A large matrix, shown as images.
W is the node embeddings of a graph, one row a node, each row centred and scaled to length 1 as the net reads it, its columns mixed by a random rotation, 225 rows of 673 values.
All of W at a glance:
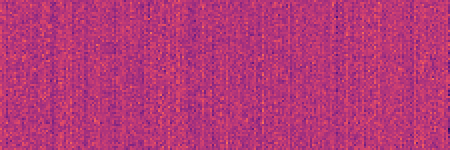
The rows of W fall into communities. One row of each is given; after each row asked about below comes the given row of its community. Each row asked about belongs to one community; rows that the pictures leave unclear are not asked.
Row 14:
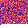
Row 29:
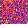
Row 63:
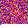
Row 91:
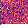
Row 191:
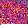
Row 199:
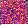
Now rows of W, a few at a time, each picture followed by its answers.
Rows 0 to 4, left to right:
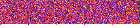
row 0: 199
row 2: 29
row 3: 29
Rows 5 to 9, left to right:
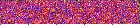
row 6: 91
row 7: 91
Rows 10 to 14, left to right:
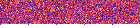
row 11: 91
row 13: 191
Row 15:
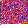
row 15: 14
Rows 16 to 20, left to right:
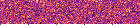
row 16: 91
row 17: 91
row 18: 199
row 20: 191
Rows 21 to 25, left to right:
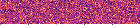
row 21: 29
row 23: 14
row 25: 91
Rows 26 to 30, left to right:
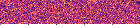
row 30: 91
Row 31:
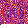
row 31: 63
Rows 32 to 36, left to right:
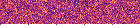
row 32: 29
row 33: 63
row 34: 63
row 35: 14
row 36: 14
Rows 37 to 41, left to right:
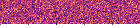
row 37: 191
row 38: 91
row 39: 91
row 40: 91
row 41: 14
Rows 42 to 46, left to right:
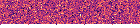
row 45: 91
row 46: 29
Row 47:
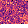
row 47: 29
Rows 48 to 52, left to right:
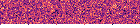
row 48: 91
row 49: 91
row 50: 29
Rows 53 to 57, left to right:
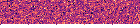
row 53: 63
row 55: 91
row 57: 91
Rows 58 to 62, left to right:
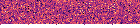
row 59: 14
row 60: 91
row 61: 191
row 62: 29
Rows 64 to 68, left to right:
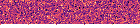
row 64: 29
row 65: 14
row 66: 29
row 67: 199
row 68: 199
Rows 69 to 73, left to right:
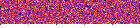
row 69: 14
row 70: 29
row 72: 91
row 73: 29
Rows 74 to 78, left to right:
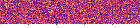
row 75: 14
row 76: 63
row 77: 63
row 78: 14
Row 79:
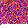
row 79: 14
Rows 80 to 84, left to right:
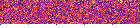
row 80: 191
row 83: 29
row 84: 29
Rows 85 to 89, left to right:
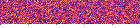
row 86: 29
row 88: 29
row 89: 199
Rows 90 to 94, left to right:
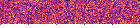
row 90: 14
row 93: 191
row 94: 199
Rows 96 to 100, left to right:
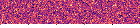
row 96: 191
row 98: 91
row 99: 29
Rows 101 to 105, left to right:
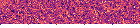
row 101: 199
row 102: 199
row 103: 199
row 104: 14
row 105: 199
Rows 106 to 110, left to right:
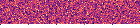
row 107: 199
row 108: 14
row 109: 29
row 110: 29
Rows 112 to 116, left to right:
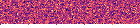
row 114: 91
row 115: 191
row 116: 14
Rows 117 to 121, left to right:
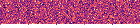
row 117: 29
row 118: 29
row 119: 29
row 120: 14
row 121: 29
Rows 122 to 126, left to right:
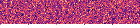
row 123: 29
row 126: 91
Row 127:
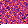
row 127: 14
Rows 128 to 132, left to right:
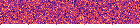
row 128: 199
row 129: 29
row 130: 63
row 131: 14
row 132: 29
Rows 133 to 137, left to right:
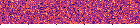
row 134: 199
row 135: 14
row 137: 14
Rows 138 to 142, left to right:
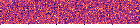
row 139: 14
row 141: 191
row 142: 14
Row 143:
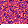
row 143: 191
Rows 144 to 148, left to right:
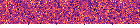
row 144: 29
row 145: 199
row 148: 91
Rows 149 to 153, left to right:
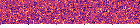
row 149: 199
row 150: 63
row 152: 191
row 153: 191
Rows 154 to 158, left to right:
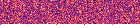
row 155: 29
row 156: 14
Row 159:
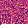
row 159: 63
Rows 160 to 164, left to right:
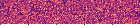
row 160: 14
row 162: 14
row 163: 191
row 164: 191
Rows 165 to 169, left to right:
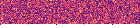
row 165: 191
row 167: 191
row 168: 91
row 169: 14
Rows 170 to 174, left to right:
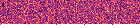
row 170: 14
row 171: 199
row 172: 29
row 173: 14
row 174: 14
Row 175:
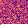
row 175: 199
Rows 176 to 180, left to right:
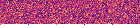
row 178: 191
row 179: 63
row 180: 199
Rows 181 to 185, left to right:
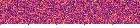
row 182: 63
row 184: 29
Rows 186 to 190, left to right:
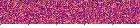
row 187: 63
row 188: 199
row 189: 14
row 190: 63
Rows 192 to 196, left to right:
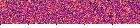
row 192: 199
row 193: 14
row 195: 91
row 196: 191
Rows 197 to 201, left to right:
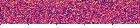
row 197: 14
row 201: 91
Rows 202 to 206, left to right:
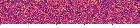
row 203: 29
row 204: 199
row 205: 29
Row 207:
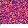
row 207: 199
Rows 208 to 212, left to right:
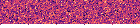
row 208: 191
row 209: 91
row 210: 199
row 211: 14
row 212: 29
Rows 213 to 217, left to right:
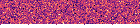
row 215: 29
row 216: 199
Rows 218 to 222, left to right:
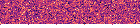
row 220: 199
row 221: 199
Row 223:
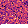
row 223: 91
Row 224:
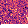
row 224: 63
